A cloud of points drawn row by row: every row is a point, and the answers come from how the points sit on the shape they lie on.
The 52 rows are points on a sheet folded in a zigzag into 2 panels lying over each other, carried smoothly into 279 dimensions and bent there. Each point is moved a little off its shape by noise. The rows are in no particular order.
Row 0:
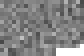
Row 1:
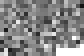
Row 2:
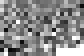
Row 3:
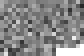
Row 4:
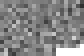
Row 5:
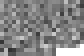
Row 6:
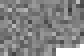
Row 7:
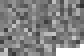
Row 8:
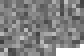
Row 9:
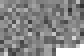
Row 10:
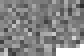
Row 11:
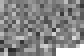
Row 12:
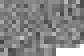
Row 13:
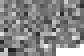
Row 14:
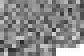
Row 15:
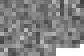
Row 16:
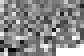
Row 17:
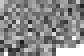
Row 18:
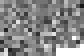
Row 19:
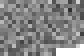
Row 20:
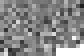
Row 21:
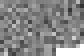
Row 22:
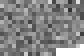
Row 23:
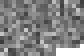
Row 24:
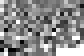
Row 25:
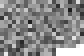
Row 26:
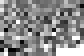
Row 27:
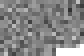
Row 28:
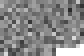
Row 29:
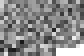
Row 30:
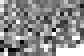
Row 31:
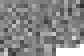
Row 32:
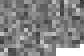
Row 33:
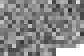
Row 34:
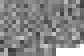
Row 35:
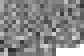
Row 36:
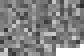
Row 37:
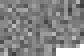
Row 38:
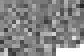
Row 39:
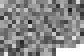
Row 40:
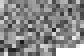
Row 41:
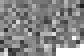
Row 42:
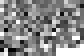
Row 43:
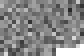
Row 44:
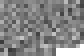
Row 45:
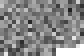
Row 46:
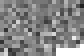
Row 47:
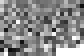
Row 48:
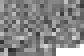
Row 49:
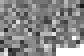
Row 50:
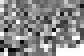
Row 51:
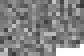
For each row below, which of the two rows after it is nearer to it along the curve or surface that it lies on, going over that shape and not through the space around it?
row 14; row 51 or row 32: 32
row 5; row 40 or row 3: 40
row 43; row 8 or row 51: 51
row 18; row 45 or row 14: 45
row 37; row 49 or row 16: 49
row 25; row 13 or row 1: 1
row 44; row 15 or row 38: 15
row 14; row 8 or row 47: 8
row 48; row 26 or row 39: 26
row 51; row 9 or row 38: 38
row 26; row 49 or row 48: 49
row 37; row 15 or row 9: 9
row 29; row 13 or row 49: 13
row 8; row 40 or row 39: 40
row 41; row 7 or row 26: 7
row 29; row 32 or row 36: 32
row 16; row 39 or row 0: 0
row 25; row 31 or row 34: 31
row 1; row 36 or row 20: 20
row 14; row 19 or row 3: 19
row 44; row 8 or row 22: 8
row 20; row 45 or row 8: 45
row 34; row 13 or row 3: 13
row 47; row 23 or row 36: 36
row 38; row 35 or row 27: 27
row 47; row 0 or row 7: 7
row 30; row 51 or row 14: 14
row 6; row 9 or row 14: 9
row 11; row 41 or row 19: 19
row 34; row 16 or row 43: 16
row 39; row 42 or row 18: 18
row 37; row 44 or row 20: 20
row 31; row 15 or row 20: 20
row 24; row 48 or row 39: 48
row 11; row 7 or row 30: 30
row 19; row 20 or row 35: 35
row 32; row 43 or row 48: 48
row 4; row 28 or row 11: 28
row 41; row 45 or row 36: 36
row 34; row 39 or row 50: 50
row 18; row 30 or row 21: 21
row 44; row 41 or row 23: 23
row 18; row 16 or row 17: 17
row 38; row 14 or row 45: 45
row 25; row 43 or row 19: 43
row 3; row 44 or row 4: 4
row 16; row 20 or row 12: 12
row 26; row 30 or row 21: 30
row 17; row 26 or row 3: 3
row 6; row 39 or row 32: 39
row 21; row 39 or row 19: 39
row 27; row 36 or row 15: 36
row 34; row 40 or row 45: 40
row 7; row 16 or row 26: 26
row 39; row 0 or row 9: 9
